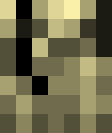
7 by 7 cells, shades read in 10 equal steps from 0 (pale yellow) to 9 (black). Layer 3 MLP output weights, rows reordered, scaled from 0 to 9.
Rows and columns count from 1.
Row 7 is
6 4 6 5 6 4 6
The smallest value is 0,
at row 1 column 5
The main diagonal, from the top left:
1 8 2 5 4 3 6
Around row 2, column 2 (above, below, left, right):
9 9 3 6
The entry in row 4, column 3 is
5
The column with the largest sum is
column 2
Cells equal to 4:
7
